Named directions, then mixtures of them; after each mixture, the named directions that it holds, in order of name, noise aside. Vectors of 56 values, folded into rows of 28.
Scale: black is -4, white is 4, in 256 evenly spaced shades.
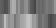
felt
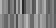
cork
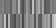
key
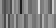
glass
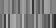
key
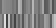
glass, key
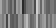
cork, key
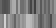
felt, key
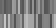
felt, key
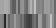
felt, key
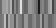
glass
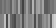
key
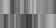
felt
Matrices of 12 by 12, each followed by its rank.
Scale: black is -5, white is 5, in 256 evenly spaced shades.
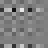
one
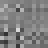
two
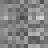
two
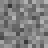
full rank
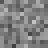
full rank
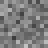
full rank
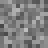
full rank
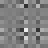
one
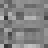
two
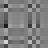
one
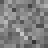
full rank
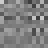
two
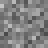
full rank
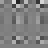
one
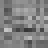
two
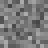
full rank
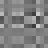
one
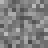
full rank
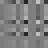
one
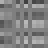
one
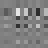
one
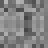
two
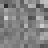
two
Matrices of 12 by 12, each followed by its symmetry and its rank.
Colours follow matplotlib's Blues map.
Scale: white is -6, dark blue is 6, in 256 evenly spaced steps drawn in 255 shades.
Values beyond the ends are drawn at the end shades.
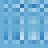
neither, rank one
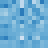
neither, rank two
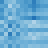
neither, rank two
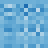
neither, rank two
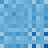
symmetric, rank two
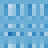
neither, rank one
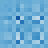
symmetric, rank two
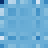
symmetric, rank one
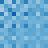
symmetric, rank two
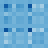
symmetric, rank one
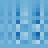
neither, rank one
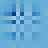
symmetric, rank one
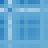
symmetric, rank one
